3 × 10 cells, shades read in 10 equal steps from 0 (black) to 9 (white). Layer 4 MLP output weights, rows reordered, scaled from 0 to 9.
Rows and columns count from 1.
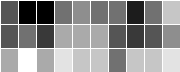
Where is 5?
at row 1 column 5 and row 2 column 10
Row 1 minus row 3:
-3 -9 -6 -4 -2 -3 0 -6 -3 -1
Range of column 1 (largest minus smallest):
3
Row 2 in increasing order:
2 2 3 3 3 4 5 6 6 6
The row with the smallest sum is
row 1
